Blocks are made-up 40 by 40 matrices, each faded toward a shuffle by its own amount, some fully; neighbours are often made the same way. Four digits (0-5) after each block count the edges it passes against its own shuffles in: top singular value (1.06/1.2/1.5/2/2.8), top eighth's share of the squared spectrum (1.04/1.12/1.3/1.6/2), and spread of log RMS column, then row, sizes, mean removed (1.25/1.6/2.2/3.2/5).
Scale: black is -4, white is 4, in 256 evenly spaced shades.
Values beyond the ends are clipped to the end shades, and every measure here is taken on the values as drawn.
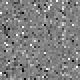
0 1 1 0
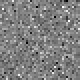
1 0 0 0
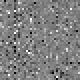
2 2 2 0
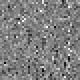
1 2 1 0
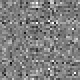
4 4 2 2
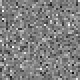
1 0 1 0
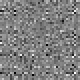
4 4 2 2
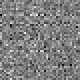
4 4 1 2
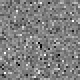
2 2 0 0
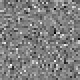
2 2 0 0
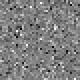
2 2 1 0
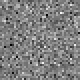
2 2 0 1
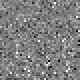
2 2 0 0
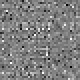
3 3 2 1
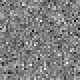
0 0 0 0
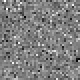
0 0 0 0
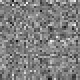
3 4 2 2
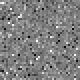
0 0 0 0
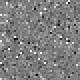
1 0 0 0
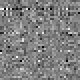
3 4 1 2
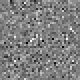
2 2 1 1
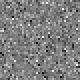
0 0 0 0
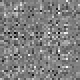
4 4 2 2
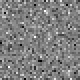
2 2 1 1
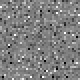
1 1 0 0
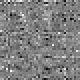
3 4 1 2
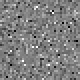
0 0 0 0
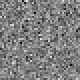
1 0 0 0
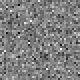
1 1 0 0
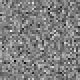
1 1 0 0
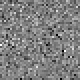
1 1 0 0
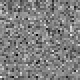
2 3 0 0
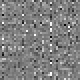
3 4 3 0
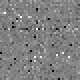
2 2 0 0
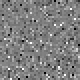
1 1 0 0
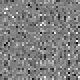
4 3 2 1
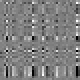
5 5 3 3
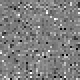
3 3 1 1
